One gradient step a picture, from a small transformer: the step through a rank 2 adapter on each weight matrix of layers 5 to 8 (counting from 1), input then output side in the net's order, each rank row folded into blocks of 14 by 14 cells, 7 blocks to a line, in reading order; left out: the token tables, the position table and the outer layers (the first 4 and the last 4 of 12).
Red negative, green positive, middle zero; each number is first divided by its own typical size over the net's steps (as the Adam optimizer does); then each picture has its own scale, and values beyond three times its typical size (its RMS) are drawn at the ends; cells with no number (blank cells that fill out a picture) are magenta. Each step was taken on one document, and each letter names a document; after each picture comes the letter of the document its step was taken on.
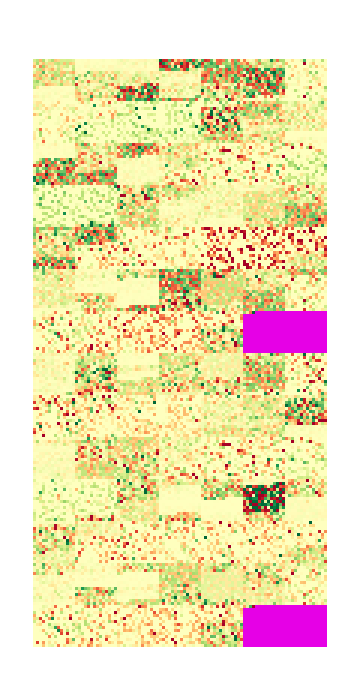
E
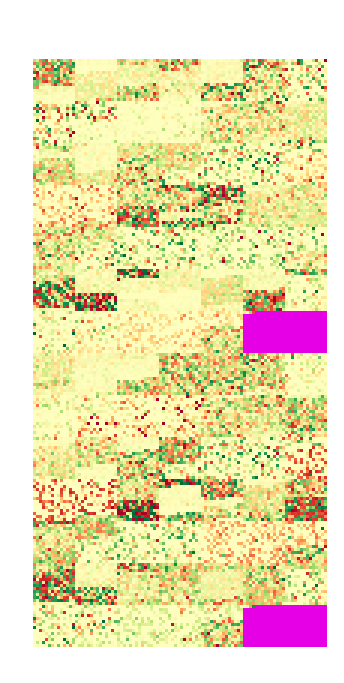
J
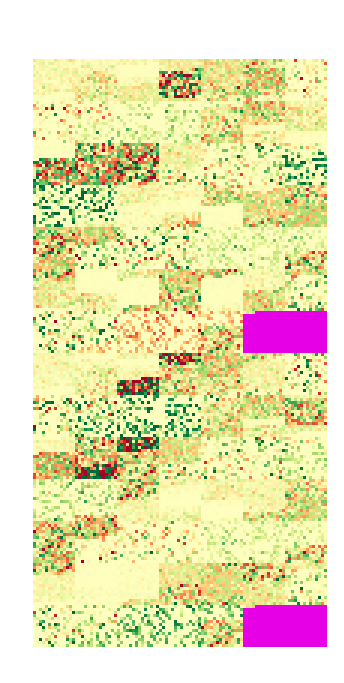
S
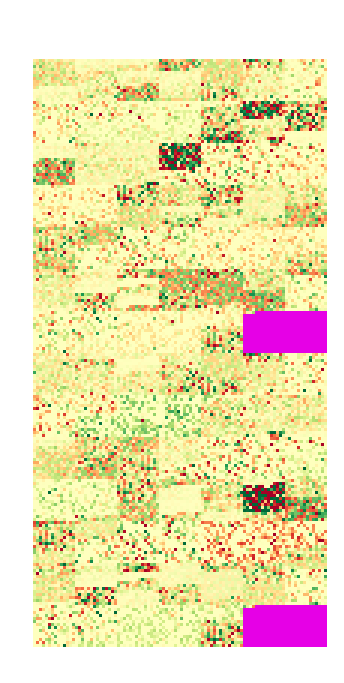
E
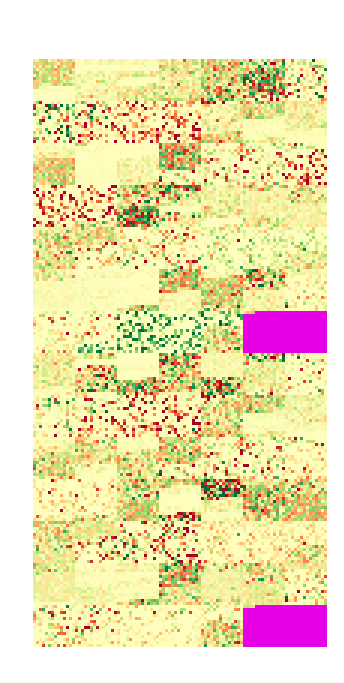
J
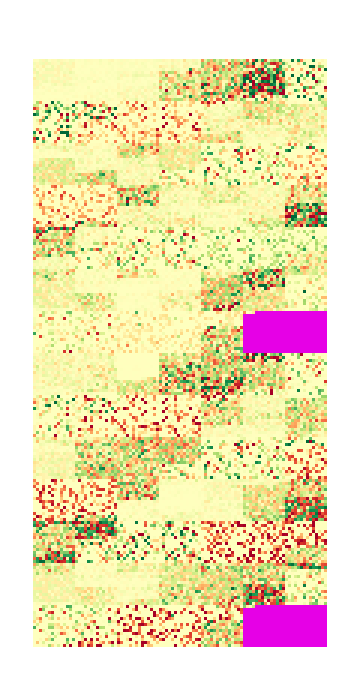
J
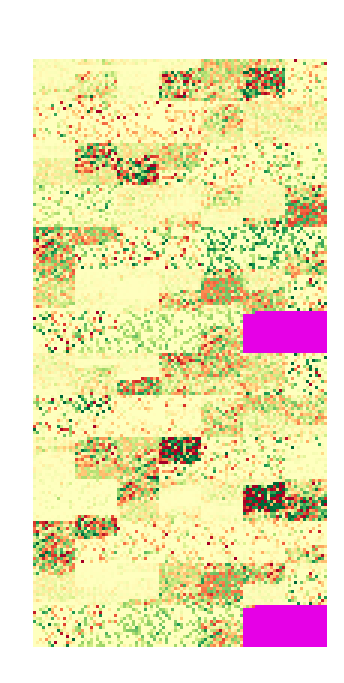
S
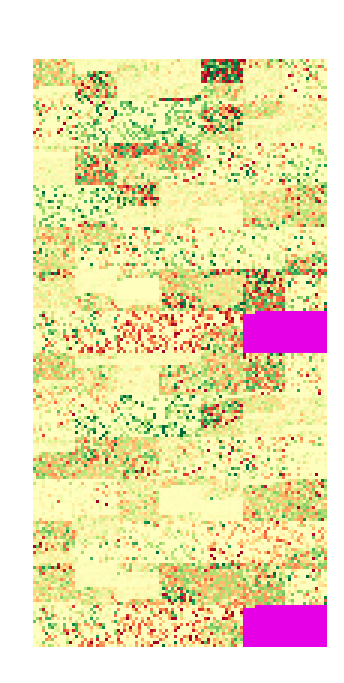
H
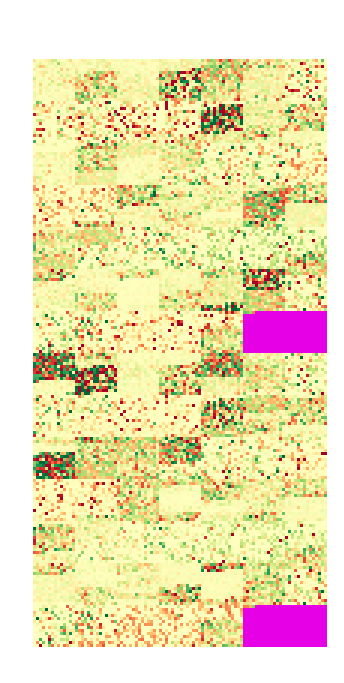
H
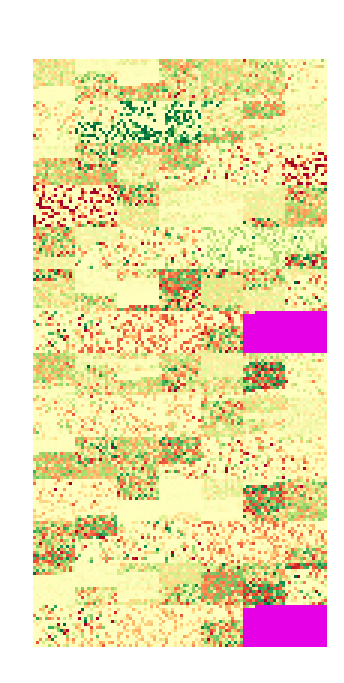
H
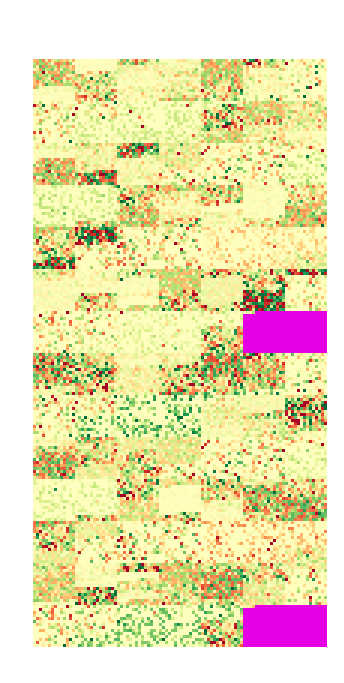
E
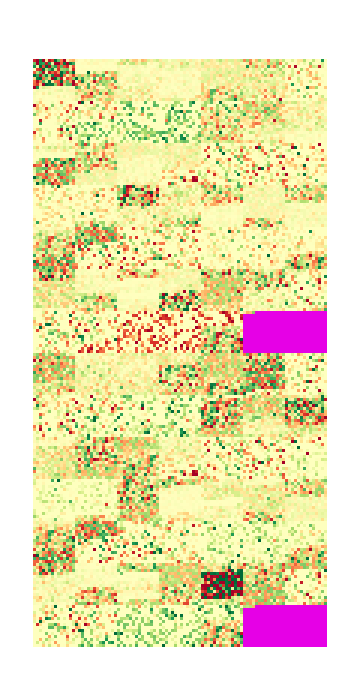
H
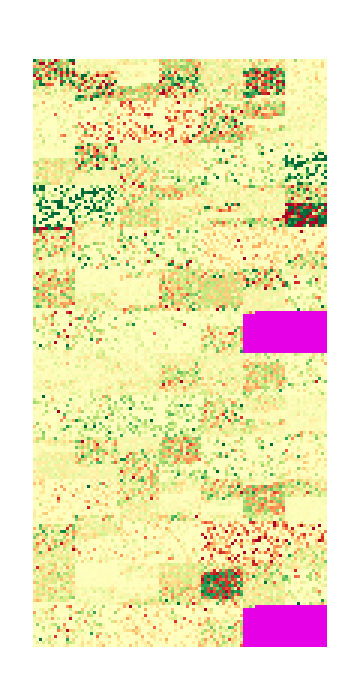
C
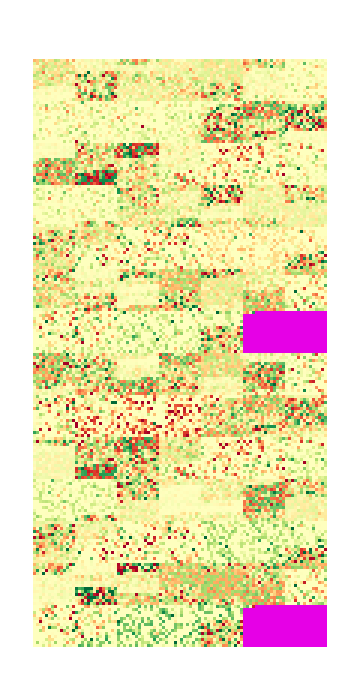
E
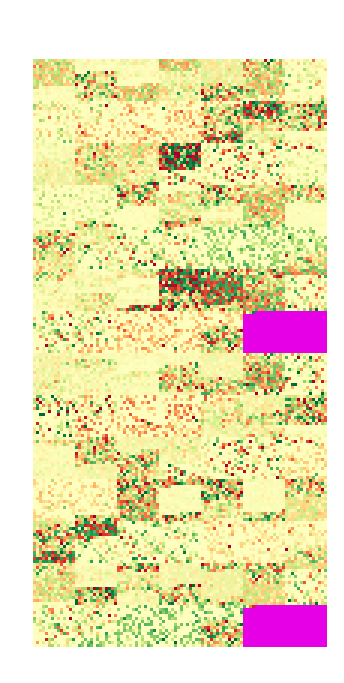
E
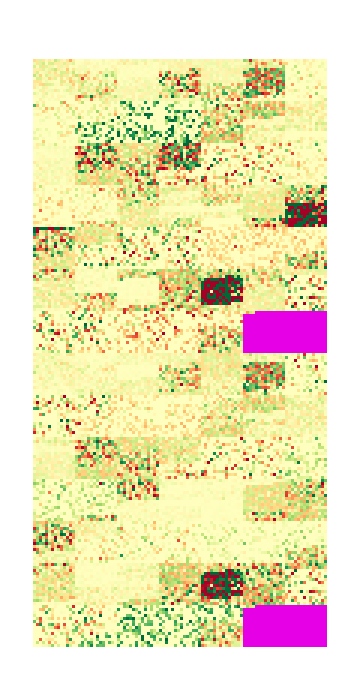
S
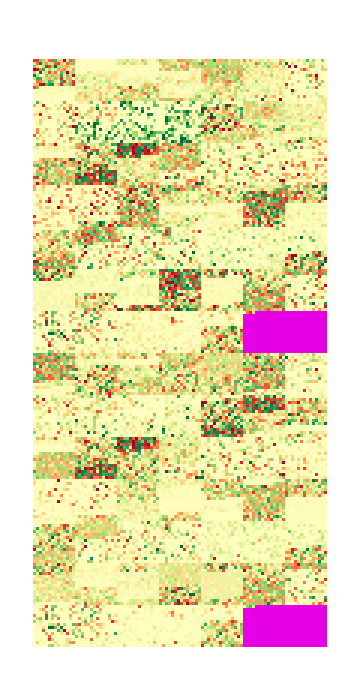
H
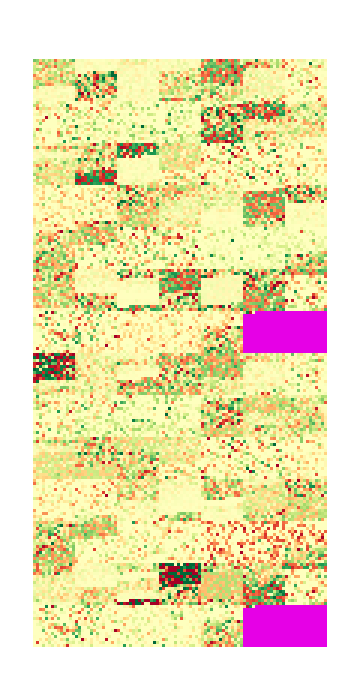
H
